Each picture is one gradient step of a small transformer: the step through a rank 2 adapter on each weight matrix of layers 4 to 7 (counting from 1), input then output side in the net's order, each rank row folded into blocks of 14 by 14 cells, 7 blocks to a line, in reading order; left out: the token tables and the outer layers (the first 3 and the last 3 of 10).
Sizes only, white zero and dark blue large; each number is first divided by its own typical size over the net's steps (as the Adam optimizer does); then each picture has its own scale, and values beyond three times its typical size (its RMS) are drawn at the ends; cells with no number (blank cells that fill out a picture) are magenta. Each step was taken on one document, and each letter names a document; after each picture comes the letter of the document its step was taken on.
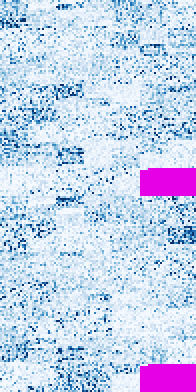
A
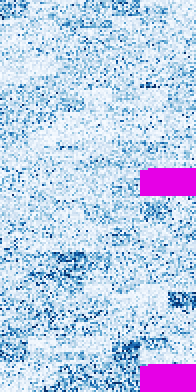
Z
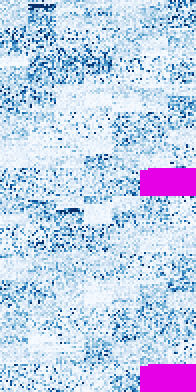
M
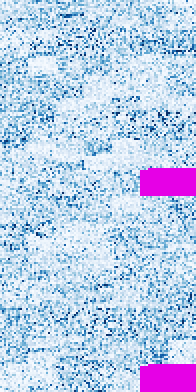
A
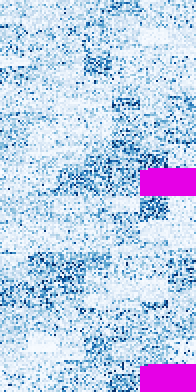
Z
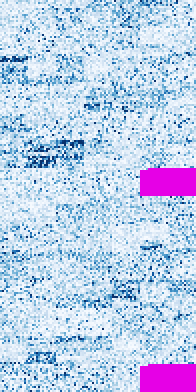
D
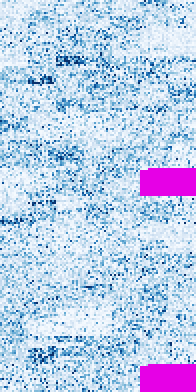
D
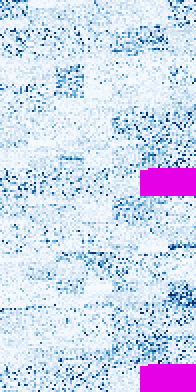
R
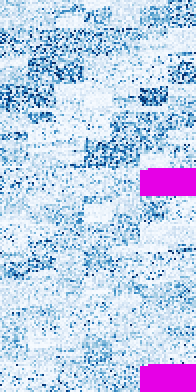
M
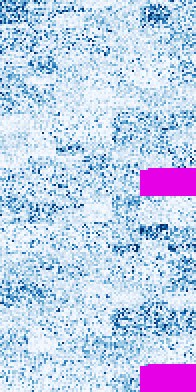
M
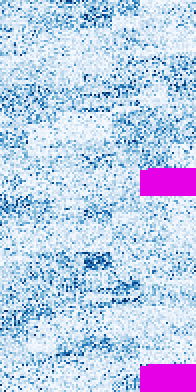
Z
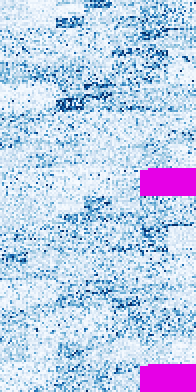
D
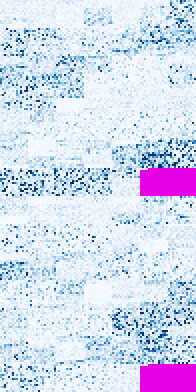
R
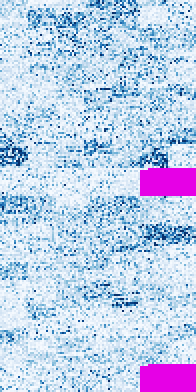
D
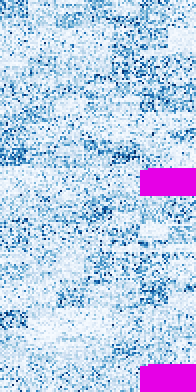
D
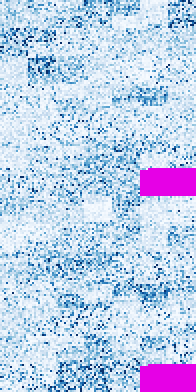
M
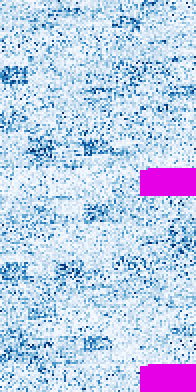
D
